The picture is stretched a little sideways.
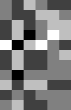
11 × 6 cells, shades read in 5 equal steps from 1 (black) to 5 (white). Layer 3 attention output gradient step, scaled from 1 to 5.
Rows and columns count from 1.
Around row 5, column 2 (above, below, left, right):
4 4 5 4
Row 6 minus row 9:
-2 2 -2 -2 1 2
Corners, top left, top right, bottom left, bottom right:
3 2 3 3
